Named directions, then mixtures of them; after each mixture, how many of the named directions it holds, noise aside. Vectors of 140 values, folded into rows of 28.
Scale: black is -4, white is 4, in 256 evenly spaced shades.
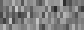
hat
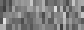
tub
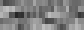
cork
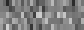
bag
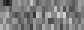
three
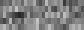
two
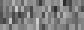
one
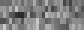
two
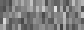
one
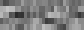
one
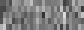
two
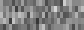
one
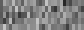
one
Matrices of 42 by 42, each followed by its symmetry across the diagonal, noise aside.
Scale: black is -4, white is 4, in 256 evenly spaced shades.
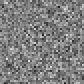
antisymmetric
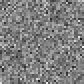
symmetric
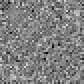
symmetric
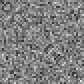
symmetric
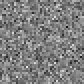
antisymmetric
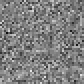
antisymmetric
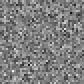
antisymmetric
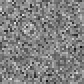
symmetric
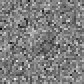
symmetric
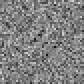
symmetric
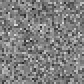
antisymmetric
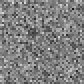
symmetric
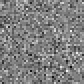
antisymmetric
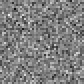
antisymmetric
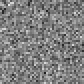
antisymmetric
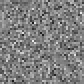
antisymmetric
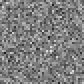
symmetric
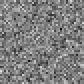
symmetric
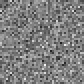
symmetric
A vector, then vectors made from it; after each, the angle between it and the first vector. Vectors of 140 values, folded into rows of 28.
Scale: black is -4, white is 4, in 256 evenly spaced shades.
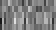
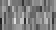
nearly parallel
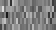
orthogonal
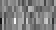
nearly parallel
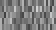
partly opposed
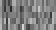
partly opposed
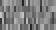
partly aligned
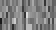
partly aligned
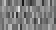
orthogonal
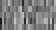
nearly parallel
